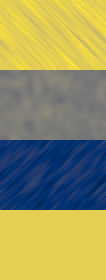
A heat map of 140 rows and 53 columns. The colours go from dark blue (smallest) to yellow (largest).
It is made of 4 by 1 panels. Panel 1,1: very high, slanting down to the right, faint in contrast. Panel 2,1: middling, blotchy, faint in contrast. Panel 3,1: very low, slanting up to the right, faint in contrast. Panel 4,1: very high, flat.
